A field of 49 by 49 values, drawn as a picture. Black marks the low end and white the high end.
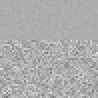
Slope: none. Histogram: heavy tails on both sides. Stripes: none. Grain: fine. Average level on the scale: 70%. Seam: horizontal, 40% of the way down, the top part calmer.
